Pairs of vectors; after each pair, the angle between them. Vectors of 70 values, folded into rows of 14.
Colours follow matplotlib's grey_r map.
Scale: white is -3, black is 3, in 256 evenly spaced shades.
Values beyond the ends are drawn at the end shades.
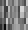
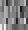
nearly opposite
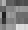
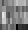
nearly opposite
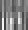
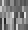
partly aligned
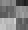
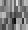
partly opposed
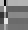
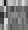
nearly parallel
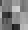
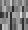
orthogonal
